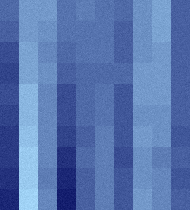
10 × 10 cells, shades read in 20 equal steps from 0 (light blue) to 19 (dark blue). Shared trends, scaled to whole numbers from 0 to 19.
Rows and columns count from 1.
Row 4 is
15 5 7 12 11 11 11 6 6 12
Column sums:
148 32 77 140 109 97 125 66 67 122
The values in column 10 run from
12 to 13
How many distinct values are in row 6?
9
